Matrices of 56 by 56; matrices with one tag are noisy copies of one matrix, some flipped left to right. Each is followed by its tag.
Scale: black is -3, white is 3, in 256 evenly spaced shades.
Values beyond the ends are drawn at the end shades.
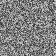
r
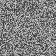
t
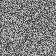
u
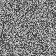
t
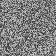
u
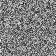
r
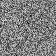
u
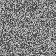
t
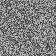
u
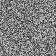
u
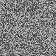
t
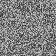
t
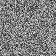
t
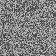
t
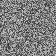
u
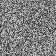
u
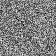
u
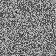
t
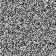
r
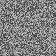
t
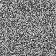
t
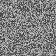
t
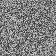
u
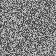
u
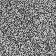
u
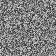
r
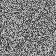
u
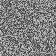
u
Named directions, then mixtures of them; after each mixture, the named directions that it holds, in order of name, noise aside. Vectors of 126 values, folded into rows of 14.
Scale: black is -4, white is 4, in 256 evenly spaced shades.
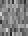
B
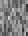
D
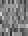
B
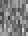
D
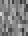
B, D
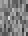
D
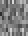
B, D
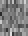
B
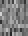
B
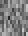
D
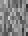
D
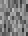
D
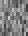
D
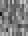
B, D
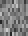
B, D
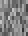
D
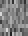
B
